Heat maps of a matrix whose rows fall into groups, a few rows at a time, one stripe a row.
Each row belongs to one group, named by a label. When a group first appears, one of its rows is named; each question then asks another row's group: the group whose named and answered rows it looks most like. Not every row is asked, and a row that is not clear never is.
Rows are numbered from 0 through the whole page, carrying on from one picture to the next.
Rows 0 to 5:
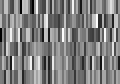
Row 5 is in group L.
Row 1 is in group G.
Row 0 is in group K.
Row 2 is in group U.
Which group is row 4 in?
L
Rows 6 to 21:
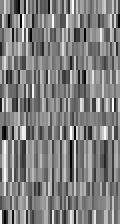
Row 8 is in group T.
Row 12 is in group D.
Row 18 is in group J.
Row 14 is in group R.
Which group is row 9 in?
U
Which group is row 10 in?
J
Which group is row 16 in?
J
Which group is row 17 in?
J
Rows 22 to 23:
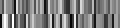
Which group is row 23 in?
J
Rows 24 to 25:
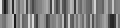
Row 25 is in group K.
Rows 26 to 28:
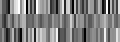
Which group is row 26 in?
R
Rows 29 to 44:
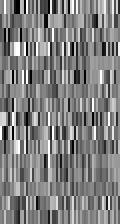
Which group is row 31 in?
L
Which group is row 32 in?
R
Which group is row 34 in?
T
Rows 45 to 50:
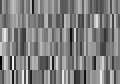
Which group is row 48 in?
J
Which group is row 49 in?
J
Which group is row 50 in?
T
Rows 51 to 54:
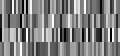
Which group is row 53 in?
D
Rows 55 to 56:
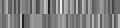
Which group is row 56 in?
L
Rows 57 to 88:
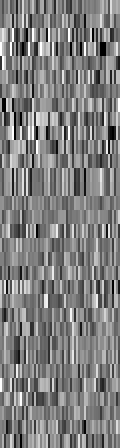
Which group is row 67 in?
R
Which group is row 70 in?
T
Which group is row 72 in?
L
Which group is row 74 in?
G
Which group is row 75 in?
G
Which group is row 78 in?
G
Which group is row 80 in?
K
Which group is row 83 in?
G
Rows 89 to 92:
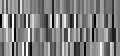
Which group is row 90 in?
J
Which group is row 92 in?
T
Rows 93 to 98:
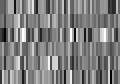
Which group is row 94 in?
R
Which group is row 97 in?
R
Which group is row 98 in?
D
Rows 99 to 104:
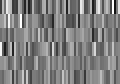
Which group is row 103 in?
K
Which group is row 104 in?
T
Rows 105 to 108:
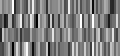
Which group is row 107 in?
L
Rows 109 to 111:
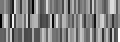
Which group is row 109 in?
K
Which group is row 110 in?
J
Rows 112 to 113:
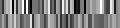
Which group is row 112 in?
T
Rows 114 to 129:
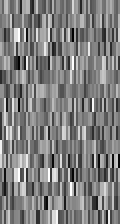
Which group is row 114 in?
K
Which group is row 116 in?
R
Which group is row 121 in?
L
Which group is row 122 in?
J
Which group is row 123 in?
U
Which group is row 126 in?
R
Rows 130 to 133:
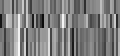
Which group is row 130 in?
T
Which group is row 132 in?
R
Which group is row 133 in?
R
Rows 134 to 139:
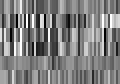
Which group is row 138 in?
G
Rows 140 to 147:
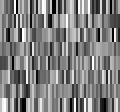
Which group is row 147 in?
J
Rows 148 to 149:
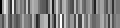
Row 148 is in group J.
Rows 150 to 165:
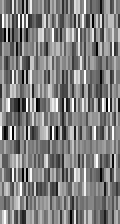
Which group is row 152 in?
L
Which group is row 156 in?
D
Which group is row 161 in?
G
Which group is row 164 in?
R
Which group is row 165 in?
J
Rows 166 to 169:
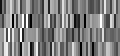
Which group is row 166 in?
U
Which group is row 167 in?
T
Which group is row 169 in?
K
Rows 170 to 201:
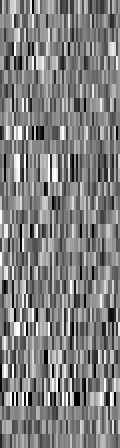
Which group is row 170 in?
D
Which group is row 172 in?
R
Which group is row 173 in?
K
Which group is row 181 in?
R
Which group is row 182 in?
R
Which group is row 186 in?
K
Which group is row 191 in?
T
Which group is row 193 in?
R
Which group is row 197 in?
U
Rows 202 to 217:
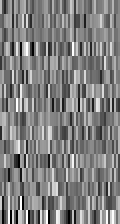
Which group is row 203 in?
T
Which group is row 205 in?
K
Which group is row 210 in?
J
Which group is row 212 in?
R
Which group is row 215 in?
R
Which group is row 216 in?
L
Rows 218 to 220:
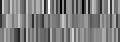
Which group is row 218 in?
D
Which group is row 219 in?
U
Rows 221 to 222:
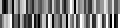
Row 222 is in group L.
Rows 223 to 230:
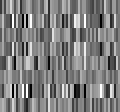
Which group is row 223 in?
U
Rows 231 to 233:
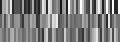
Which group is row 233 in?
G
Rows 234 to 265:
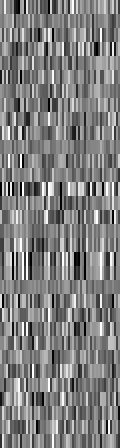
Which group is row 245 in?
L
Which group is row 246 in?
L
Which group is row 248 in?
D
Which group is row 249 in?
G
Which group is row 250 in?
U
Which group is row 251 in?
U
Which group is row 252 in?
T
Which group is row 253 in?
T
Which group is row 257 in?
T
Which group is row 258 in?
K
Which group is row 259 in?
G
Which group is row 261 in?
R
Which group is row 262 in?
U
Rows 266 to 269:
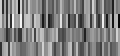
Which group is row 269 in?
D
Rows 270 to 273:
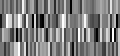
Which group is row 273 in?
R
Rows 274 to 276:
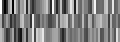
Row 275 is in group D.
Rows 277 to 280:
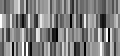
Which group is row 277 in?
R
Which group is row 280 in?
T
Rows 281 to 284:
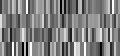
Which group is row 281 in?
D
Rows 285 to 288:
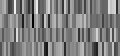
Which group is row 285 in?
K
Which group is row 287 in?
G
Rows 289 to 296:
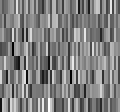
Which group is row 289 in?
G
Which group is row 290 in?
R
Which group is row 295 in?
T
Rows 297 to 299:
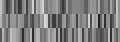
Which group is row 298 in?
G
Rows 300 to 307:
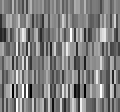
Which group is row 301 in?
U
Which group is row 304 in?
T
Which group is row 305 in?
G
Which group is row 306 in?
T
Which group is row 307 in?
G
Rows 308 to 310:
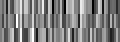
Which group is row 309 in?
G
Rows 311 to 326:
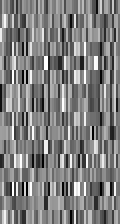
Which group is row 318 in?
U
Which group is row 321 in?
G
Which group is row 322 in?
U
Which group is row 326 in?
J
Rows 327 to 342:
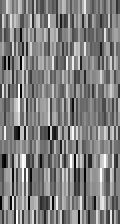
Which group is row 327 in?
U
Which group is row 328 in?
D
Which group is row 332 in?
T
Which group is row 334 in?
R
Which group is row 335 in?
R
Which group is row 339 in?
T
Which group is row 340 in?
T
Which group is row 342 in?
G
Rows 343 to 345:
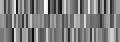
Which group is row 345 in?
K
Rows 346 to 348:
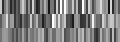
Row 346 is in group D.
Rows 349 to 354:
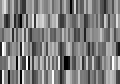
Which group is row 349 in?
J
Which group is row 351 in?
T
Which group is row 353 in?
D
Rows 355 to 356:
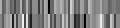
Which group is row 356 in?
T
